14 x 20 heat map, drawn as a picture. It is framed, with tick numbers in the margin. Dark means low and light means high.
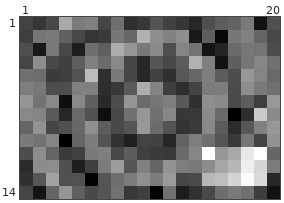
Rings: centred on the centre. Odd patch: higher, in the bottom right. Ninth with the highest average: bottom right.
